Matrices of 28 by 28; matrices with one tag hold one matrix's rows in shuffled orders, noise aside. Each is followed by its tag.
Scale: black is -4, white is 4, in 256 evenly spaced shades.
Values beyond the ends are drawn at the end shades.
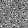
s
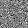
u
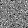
u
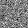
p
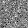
p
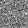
s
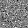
p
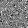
u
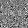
u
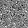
s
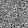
s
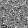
p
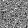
p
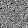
u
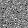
p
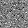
s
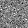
s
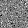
u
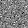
s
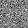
s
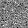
p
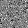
u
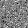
p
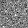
p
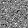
p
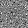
u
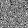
u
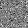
u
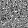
p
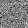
u
